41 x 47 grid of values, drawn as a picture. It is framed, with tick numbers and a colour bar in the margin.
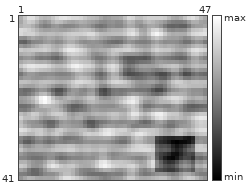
The ninth with the lowest average is the bottom right. In the bottom right lies a patch that is lower than the rest. Stripes running across repeat 10 times from top to bottom.
